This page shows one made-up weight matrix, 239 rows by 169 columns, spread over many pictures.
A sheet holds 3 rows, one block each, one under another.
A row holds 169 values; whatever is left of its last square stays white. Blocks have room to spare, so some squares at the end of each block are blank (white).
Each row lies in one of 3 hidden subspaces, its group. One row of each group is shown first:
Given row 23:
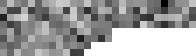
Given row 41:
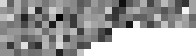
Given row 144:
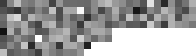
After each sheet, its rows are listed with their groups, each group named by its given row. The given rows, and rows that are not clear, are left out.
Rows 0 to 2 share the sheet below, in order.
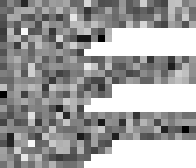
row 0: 23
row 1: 41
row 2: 144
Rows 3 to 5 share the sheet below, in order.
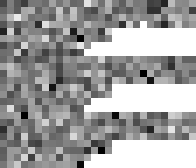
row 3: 23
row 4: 144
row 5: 23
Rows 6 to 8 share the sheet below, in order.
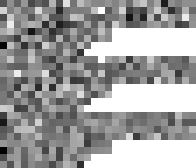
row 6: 144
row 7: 144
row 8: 41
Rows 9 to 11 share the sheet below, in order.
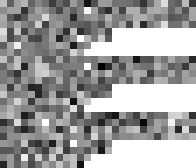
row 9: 23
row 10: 23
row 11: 23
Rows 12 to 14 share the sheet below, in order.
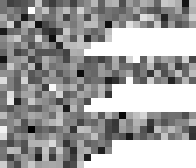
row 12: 23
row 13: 144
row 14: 41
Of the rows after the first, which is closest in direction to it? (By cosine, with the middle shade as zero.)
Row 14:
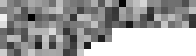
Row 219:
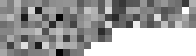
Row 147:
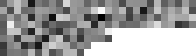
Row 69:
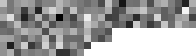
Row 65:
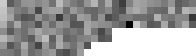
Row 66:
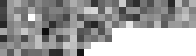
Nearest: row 65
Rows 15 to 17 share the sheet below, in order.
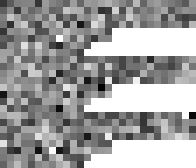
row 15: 144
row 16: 41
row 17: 23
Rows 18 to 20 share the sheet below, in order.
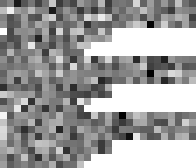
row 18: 144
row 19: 23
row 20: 41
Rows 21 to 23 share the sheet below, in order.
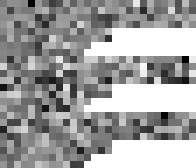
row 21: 144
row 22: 23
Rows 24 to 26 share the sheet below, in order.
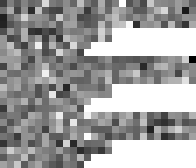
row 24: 41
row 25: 23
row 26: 23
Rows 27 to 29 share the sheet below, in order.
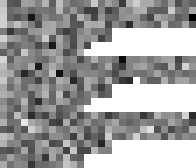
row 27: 41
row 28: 41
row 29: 41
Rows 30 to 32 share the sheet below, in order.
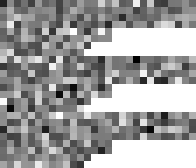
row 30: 144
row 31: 144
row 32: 23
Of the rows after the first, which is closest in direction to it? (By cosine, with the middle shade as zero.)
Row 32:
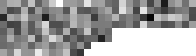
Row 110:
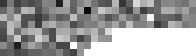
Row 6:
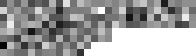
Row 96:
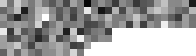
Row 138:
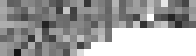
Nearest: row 6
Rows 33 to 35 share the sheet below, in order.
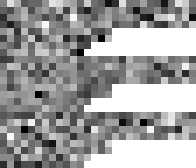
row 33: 23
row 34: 144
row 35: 23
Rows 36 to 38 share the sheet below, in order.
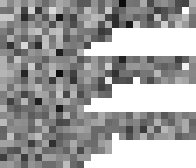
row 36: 41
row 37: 41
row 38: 144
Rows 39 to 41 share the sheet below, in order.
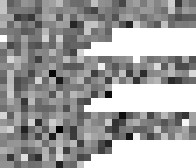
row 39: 41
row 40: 144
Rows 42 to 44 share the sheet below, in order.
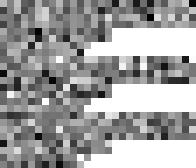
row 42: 23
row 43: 23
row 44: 23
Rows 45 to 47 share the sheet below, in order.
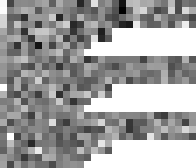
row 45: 41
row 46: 23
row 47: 144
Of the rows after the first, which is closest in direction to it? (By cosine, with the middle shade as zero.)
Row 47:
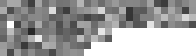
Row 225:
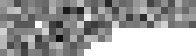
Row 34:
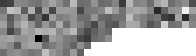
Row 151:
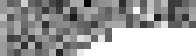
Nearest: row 225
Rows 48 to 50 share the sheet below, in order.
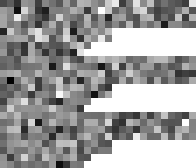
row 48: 23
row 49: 144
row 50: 41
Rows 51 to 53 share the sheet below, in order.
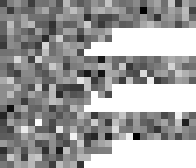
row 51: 144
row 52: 144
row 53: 41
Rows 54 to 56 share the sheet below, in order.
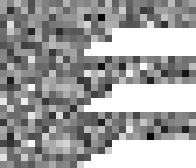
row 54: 144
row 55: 144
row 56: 144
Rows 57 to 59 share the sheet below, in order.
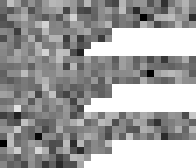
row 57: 23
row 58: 23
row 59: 23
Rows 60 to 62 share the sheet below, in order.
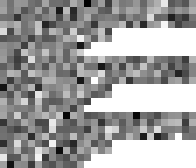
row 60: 23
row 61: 144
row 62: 144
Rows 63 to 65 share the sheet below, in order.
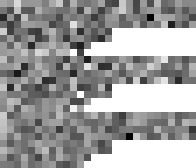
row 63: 23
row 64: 23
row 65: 41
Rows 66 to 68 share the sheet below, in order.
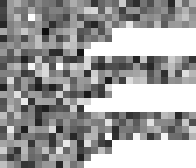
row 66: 41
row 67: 23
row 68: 41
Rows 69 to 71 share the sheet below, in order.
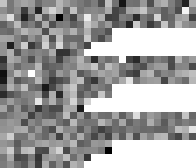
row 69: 41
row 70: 41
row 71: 144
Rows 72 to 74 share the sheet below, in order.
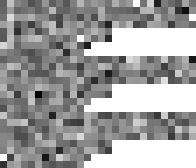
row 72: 144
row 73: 144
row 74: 144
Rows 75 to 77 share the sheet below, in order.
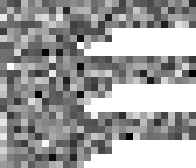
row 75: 23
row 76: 144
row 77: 41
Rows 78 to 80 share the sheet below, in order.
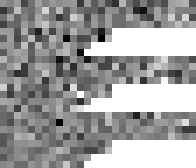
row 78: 23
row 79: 23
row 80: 144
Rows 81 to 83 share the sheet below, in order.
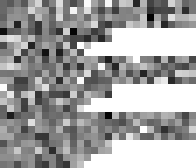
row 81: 23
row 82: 144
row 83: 23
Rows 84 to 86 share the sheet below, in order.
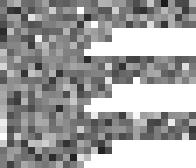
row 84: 144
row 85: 41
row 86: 41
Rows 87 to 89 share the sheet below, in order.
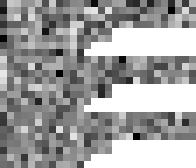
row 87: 41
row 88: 41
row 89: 41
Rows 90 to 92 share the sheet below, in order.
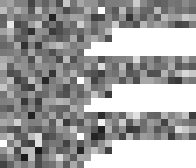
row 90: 144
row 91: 144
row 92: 144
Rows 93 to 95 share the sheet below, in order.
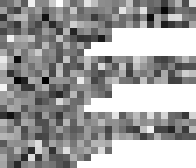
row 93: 23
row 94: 144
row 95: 23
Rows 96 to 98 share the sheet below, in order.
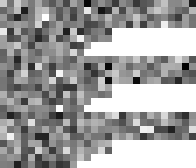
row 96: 23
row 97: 41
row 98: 23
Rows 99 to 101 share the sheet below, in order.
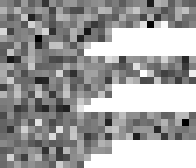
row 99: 144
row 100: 23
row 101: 41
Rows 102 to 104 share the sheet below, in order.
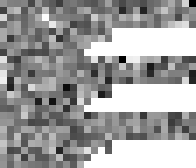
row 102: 23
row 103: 41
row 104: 23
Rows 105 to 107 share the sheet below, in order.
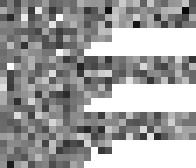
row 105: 41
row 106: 144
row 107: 144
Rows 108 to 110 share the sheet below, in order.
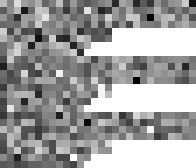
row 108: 23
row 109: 41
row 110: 23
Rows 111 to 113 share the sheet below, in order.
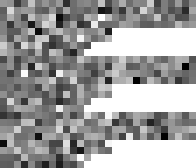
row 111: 144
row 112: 41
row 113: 23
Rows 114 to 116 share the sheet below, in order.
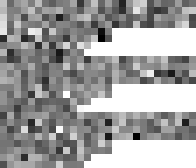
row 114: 41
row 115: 23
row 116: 41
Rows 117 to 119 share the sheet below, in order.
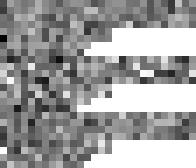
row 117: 41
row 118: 23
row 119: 41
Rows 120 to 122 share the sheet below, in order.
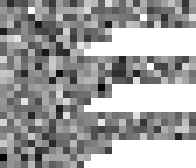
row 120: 23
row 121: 41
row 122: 144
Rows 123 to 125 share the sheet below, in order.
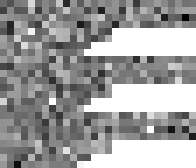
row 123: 144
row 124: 144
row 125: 23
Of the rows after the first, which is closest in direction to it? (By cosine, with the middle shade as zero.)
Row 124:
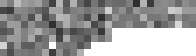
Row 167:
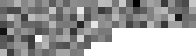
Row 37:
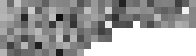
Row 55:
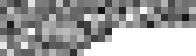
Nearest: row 37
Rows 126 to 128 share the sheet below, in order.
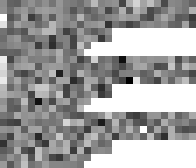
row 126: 41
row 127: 41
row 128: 144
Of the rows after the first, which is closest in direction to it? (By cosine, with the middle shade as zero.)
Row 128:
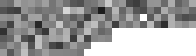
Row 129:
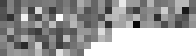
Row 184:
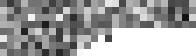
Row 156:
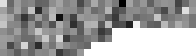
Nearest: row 156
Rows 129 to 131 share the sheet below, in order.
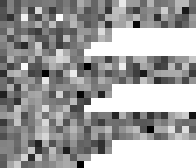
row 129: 41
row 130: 23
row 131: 23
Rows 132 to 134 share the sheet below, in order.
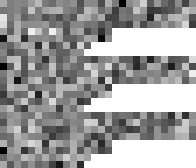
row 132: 41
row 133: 41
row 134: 41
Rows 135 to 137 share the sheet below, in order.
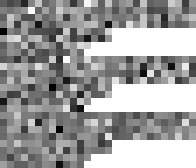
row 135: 23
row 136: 144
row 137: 41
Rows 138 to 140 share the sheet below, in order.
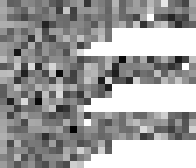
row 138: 23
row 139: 41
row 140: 23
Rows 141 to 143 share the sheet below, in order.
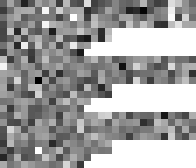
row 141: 23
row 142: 41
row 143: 144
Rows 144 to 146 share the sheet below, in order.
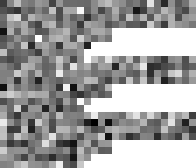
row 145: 23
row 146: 41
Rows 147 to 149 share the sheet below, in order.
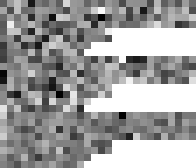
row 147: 144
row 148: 41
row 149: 41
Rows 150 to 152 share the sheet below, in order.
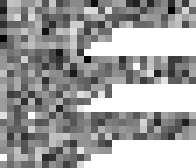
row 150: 41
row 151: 23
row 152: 144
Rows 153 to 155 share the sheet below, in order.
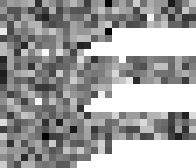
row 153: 23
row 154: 41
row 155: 23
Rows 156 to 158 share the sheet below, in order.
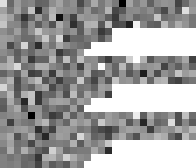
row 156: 41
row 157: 144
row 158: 144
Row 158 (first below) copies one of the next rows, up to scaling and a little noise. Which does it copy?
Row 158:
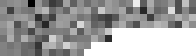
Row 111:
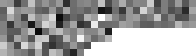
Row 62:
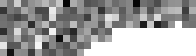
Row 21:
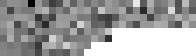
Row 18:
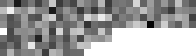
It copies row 21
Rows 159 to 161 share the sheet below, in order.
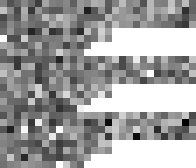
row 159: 41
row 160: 23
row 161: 41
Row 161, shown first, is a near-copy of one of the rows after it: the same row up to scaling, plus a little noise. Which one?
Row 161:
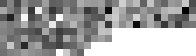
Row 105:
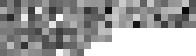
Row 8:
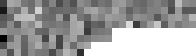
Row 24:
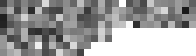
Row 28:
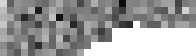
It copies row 105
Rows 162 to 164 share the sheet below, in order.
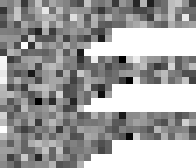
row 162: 23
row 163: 41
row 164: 41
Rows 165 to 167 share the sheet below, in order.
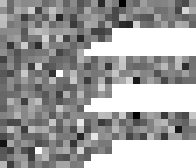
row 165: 41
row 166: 41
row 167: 144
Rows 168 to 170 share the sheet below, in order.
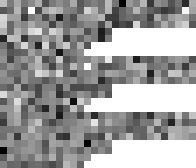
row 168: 41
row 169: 23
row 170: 41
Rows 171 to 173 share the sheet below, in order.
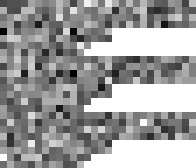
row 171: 23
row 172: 41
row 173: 144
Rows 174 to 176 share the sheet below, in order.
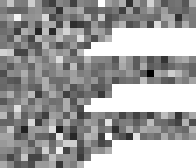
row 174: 144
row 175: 23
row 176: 41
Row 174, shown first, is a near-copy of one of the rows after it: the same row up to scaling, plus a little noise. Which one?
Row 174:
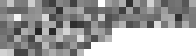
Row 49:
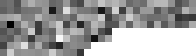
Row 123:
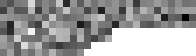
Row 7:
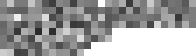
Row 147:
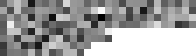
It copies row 7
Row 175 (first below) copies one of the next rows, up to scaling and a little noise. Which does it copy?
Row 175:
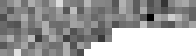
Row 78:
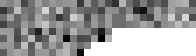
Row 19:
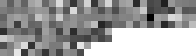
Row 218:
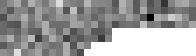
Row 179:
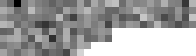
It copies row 218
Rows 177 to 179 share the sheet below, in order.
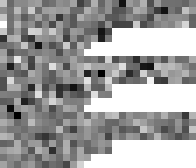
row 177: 41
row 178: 144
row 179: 23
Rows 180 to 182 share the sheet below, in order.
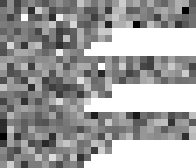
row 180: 41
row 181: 144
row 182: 41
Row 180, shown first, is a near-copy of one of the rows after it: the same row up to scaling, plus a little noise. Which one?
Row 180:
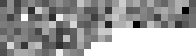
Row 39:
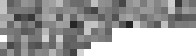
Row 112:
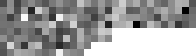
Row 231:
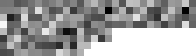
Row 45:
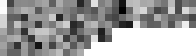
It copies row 112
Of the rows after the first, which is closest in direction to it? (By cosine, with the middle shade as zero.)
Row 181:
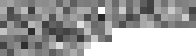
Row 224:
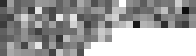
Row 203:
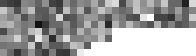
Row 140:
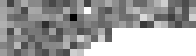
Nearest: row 224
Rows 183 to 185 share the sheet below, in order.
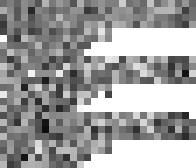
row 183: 41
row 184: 23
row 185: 23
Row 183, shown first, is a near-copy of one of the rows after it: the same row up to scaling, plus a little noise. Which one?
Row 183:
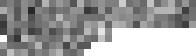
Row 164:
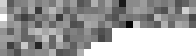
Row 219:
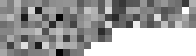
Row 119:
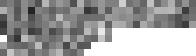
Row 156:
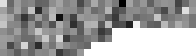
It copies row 119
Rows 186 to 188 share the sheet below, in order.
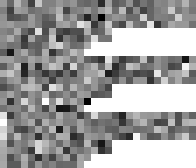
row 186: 144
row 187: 41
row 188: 41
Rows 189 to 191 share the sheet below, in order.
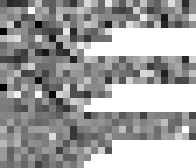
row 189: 23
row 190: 23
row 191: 23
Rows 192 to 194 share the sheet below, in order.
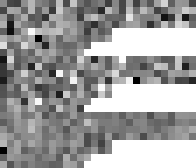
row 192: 144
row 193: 41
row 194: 41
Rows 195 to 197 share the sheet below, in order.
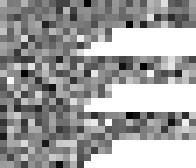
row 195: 23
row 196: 23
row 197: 41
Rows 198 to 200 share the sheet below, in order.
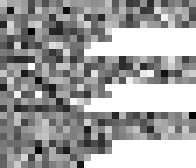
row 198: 144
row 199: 23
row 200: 23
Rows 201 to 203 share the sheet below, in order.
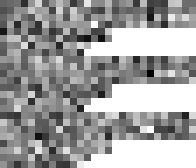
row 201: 23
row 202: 23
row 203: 23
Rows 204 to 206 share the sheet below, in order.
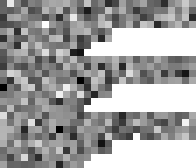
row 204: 23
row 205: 144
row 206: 41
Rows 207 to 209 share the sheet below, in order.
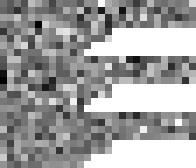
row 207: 144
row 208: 41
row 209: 144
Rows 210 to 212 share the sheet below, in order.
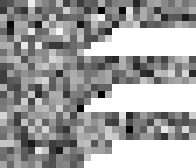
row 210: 144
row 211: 23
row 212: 144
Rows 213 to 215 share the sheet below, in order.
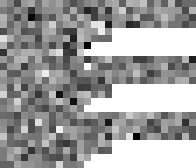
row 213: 41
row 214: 23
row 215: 41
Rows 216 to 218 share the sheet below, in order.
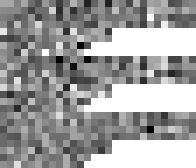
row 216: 23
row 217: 23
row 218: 23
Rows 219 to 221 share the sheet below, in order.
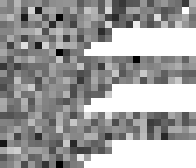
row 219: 41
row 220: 144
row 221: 23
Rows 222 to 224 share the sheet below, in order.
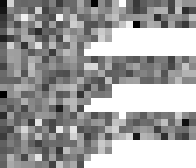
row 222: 41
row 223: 41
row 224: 41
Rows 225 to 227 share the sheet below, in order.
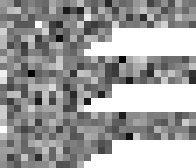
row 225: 144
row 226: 41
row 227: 41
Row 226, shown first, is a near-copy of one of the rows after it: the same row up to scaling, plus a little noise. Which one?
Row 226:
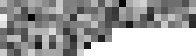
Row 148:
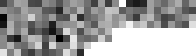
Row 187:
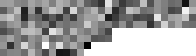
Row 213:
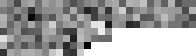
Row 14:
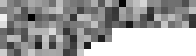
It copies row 14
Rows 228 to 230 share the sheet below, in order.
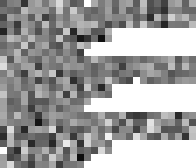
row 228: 23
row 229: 41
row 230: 41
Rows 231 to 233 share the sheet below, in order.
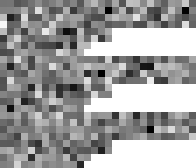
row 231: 41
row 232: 144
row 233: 23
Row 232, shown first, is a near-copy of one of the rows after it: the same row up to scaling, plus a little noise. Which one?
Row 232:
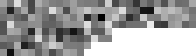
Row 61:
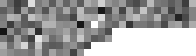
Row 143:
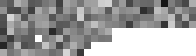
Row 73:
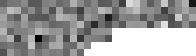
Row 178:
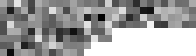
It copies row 178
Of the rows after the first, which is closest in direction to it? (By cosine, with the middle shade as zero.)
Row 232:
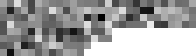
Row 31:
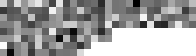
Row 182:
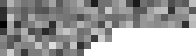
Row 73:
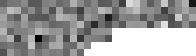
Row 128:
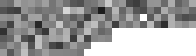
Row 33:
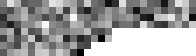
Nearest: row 31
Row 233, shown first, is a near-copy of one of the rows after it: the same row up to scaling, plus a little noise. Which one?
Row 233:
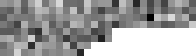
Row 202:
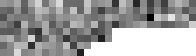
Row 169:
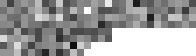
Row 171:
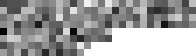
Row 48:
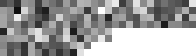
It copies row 202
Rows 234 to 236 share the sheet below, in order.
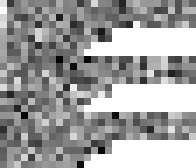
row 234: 41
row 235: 23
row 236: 23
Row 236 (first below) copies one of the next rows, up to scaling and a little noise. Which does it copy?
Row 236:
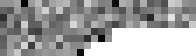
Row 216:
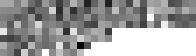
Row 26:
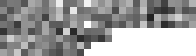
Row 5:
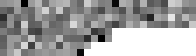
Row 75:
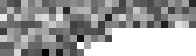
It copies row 5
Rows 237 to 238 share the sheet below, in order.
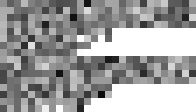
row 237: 23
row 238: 23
